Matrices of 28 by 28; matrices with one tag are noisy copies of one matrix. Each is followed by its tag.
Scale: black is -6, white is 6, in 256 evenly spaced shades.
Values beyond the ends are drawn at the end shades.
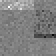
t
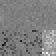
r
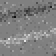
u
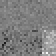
r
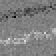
u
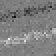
u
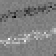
u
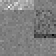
t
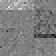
t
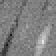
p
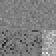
r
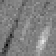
p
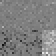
r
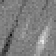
p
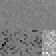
r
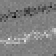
u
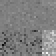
r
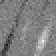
p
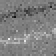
u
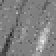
p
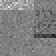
t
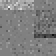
t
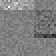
t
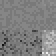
r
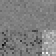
r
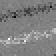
u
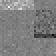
t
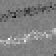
u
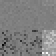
r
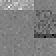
t
